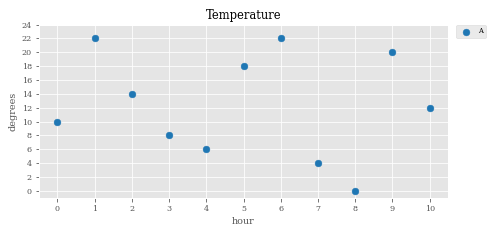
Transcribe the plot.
Title: Temperature
x-axis: hour, ticks 0 1 2 3 4 5 6 7 8 9 10
y-axis: degrees, ticks 0 2 4 6 8 10 12 14 16 18 20 22 24
Legend: A
Values:
A: 10 22 14 8 6 18 22 4 0 20 12
